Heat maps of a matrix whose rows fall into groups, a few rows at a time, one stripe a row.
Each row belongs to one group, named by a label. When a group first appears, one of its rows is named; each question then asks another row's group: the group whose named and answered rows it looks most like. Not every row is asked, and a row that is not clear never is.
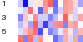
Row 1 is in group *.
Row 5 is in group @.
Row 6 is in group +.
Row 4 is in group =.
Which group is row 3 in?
@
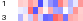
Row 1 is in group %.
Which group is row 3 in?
=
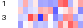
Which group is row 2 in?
*
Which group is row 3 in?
@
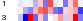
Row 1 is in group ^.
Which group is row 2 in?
*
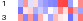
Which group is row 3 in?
+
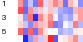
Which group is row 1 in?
^
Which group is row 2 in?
+
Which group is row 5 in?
+
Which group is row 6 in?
*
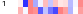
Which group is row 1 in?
+
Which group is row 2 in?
%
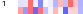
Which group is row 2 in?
^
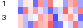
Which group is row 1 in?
^
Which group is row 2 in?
@
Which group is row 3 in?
*
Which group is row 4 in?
*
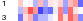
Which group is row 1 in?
^
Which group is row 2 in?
=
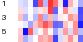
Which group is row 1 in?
^
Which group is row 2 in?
*
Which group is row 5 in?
+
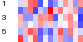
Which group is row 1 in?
@
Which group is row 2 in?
^
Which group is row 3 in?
*
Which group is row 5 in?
=
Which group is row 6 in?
%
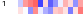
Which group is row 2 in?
%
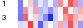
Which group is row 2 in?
@
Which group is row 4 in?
=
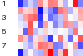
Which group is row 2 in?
%
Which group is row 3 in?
@
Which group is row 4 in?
@
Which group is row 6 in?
%
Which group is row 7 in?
*
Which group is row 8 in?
*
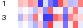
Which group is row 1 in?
%
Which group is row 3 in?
=
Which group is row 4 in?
^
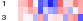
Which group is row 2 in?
%
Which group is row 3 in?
^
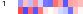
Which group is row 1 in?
=
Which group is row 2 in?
+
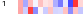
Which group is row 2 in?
+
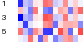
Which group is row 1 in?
*
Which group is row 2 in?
%
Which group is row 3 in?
*
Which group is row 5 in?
%
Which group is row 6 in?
@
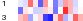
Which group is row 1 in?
@
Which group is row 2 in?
@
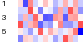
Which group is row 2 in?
=
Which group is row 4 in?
%
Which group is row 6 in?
@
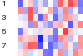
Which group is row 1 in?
=
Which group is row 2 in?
+
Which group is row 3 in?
@
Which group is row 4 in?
%
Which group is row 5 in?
@
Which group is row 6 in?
%
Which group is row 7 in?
@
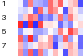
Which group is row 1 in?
^
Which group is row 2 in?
^
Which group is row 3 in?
=
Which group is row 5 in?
=
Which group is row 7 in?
*
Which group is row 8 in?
^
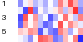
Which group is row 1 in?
=
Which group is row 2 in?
^
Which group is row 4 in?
=
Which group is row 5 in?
%
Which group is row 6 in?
*
